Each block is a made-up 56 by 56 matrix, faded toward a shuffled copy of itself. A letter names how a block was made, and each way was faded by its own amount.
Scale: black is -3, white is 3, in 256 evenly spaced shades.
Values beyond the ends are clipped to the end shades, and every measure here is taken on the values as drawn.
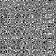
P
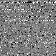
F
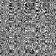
P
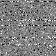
F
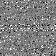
F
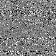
F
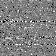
F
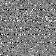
F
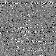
F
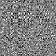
P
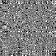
P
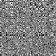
P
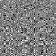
P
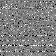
F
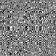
P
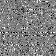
F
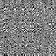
P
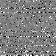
F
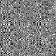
P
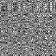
P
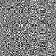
P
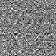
P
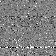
F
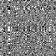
P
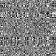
P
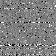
F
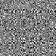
P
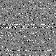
F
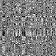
P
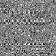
P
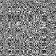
P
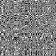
P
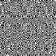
P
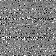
F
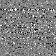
F
